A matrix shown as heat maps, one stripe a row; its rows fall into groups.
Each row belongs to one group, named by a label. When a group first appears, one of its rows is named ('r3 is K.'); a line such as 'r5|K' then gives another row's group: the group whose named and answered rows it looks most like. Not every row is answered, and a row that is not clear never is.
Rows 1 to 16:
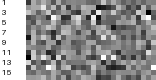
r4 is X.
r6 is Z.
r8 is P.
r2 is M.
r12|P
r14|Z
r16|M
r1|P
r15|X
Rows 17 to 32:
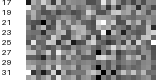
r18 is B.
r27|B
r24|X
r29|B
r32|B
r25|Z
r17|P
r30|B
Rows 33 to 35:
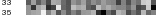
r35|M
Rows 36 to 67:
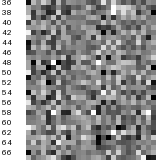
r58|X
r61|B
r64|B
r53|M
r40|P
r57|B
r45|P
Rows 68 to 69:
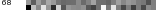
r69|P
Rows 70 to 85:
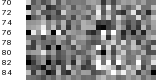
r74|M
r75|M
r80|M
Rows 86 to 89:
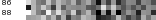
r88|B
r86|B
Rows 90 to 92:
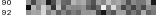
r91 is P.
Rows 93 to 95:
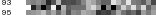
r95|M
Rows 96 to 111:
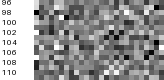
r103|M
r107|B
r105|Z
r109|P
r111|X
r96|B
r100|B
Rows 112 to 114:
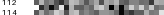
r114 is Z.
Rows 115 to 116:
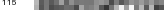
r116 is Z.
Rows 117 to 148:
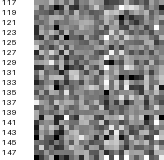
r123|P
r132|Z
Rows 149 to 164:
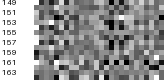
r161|B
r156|B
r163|X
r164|X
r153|M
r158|M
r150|Z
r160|X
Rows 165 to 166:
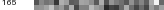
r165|X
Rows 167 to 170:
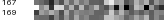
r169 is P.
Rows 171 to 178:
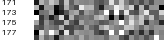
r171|P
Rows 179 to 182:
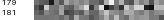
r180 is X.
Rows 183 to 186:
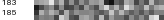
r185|P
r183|M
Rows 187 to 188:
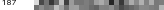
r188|Z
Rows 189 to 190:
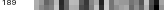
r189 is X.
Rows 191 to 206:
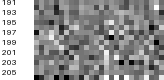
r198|M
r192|X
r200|X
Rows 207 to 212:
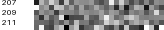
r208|B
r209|X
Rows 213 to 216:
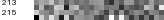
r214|Z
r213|M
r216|P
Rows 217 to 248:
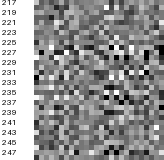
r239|M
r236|B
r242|X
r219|B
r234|M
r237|Z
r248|P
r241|P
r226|M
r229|X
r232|P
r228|B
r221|Z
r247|M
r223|X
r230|Z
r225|P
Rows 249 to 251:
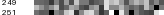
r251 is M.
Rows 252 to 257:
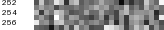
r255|Z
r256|B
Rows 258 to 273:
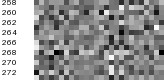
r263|X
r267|B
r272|P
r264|Z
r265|M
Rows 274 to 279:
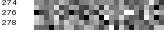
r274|X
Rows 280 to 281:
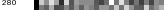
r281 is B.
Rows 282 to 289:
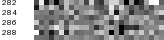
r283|P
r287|Z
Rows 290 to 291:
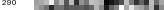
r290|M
